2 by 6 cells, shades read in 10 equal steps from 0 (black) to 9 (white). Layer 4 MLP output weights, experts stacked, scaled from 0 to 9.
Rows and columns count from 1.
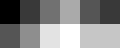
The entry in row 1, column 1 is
0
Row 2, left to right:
3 5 8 9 7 7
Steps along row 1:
up up up down down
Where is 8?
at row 2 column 3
